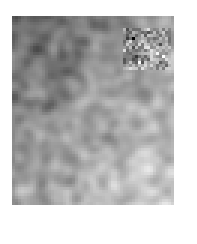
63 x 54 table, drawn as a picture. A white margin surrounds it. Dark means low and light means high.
The texture is blotchy. Values change most from cell to cell in the top right. The halves do not mirror each other. The top left is the ninth with the lowest average. The field climbs toward the bottom right. In the top right lies a patch that is rougher than the rest. On average the colour sits 60% of the way up the scale.
